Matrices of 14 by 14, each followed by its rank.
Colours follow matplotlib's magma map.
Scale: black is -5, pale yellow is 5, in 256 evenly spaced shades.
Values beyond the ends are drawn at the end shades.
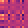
one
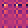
one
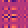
one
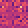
three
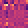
two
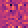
three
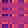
one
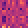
two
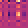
one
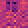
three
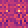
three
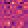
two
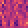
three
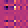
one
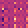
two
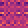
two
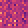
three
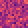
full rank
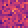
full rank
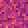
full rank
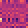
two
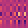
one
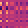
one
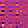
two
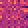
three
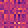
two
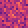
full rank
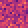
full rank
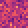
full rank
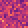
full rank
